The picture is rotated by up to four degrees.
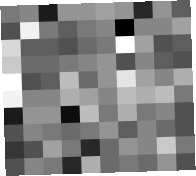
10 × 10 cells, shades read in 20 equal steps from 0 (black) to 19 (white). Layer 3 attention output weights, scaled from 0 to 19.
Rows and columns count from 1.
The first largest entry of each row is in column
6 2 7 1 1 1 5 6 9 5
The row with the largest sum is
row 6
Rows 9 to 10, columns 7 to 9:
11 10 15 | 9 8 11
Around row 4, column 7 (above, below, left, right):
19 17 11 10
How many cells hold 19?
2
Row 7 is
2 11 11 1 14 9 13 9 10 6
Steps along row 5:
down up up down up up down down up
